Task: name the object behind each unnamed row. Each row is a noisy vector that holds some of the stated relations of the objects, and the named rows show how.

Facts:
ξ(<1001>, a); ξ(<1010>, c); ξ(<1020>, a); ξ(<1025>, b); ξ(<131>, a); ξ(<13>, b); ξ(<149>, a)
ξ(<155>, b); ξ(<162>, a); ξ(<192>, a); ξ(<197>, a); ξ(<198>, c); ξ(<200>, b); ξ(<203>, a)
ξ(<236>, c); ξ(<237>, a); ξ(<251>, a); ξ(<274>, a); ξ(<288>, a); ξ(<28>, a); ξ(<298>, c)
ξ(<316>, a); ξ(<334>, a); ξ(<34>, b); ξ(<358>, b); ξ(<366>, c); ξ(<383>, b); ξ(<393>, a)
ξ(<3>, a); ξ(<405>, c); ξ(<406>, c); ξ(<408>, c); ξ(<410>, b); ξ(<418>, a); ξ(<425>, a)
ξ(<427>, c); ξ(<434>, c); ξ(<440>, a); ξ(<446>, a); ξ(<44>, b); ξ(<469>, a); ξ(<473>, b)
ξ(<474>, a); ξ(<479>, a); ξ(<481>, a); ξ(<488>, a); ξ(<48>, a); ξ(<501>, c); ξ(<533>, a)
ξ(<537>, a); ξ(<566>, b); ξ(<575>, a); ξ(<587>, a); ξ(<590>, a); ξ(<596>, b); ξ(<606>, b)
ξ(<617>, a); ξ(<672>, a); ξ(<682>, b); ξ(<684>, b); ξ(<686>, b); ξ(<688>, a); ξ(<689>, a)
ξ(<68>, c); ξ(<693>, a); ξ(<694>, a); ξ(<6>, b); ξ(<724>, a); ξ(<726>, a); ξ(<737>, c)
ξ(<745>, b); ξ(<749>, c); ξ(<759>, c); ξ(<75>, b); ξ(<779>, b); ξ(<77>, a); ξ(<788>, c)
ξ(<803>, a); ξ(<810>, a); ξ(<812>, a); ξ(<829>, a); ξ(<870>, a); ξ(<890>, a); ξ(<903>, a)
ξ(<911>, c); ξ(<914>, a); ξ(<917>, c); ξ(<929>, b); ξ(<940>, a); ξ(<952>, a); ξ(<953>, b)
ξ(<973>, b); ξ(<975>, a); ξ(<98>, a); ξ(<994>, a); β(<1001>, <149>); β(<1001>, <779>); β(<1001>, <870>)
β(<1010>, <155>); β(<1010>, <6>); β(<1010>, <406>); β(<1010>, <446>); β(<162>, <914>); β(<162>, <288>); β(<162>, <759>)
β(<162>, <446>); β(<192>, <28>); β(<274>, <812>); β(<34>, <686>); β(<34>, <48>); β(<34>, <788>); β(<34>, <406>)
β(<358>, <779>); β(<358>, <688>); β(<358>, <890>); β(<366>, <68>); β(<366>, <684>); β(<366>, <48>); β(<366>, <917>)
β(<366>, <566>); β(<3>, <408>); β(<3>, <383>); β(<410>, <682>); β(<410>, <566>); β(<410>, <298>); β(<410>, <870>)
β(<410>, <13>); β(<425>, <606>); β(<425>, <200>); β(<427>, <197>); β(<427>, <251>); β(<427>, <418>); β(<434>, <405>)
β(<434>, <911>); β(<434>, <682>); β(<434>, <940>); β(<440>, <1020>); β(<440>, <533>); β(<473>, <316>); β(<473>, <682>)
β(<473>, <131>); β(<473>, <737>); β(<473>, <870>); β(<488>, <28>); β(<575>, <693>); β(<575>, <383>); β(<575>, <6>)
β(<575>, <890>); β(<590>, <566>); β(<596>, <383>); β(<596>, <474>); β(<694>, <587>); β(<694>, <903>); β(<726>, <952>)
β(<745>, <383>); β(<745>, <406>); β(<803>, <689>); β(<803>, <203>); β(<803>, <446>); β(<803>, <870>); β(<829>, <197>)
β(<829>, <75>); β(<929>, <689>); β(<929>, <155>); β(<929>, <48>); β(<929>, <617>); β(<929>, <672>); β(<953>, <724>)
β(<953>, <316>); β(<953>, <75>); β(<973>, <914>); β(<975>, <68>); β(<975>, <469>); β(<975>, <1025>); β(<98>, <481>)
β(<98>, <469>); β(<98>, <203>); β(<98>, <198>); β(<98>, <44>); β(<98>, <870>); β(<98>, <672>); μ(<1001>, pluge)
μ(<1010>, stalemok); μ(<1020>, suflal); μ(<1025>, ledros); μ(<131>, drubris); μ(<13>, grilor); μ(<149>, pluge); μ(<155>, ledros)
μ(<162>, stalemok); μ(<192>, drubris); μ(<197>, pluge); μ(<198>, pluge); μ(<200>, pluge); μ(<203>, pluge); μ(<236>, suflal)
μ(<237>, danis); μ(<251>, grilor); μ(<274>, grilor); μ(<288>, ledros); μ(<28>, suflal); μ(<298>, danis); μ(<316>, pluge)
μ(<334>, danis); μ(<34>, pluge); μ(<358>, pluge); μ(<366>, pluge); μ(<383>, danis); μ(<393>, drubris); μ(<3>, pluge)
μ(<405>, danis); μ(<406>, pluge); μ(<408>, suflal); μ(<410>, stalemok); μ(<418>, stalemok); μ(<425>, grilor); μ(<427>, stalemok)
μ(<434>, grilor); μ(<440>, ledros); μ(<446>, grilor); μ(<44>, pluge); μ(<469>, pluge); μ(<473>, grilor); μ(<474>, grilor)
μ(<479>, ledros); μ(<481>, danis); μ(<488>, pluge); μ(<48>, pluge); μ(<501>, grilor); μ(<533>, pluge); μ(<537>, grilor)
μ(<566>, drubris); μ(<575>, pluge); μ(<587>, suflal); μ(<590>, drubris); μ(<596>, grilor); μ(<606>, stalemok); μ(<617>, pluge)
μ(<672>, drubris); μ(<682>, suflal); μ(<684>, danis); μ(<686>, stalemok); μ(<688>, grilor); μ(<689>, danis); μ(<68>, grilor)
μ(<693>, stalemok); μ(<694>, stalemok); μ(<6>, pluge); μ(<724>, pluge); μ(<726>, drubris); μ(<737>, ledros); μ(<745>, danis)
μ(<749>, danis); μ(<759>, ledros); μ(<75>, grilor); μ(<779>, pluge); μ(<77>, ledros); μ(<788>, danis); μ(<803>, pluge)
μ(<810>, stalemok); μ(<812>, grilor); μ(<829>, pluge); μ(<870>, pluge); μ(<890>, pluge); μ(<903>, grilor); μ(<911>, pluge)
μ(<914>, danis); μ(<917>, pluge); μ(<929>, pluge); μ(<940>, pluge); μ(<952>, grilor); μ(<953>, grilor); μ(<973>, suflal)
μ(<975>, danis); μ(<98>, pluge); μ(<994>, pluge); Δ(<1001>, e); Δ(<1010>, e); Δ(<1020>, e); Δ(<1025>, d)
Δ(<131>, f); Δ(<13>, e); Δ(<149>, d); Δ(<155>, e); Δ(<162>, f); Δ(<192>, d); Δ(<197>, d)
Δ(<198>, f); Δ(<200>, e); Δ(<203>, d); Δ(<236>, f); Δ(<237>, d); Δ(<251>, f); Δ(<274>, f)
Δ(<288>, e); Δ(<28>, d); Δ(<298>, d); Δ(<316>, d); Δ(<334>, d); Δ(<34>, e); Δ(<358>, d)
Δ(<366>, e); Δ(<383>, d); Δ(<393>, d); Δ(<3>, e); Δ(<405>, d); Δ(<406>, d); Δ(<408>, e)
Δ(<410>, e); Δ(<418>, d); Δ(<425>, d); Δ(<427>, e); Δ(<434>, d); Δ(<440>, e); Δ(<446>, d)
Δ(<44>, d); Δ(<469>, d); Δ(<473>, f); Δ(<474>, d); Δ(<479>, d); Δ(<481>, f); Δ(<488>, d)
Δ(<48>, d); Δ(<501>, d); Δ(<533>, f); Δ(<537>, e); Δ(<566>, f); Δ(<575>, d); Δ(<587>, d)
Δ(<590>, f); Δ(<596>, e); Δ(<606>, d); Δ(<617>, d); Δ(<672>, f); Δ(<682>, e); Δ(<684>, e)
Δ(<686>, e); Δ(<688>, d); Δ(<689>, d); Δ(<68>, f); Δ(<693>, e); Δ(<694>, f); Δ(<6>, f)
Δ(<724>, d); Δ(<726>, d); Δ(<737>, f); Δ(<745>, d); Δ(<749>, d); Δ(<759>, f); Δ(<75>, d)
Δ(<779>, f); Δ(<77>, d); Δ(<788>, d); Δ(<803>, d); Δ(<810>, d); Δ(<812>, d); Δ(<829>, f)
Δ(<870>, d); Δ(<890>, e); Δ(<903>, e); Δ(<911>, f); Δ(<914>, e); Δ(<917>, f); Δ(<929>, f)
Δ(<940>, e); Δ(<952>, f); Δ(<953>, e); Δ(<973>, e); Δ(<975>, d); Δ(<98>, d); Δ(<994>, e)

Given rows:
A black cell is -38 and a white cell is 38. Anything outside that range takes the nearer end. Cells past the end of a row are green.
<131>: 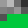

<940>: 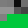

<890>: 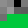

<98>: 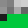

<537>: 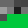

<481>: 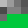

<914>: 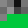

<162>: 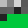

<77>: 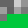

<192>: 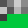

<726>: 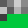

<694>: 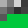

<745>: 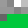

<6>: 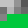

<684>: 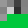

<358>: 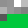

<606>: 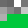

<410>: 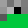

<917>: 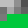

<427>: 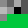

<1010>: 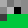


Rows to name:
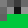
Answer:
<693>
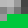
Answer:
<911>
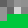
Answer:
<316>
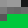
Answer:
<952>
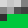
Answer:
<929>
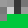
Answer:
<155>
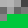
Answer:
<759>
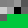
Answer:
<953>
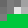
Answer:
<870>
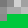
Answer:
<1025>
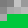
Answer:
<383>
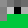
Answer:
<686>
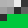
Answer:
<473>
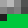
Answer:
<590>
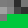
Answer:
<994>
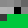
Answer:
<596>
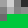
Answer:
<566>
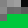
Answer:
<251>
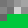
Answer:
<149>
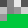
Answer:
<75>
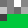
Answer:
<434>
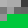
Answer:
<737>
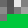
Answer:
<810>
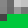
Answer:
<975>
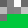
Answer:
<501>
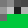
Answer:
<13>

